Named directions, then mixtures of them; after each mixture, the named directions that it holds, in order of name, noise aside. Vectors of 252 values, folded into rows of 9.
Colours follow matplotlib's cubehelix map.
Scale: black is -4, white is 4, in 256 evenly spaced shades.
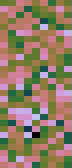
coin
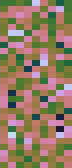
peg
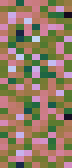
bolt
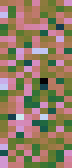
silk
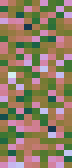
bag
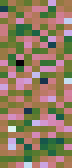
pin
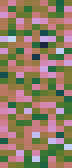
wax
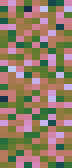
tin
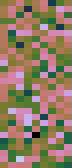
coin, tin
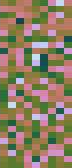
bag, peg, wax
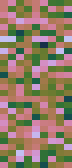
bolt, wax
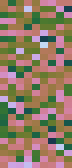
bag, tin, wax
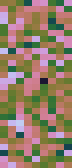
bag, peg, silk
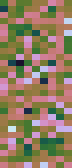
pin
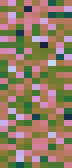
bolt, tin, wax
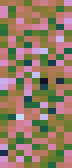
silk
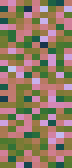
tin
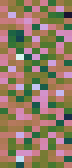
bolt, coin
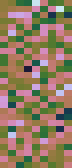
bolt, peg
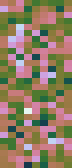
bolt, pin, wax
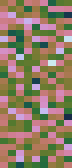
bolt, coin, wax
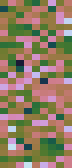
pin
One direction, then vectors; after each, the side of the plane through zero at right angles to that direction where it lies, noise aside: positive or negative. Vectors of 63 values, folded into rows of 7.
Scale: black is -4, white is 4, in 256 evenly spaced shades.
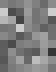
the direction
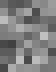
positive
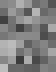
negative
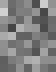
positive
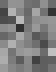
negative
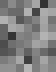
positive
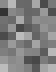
negative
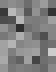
negative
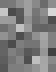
positive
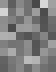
positive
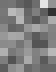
negative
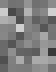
positive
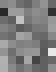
negative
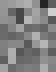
positive
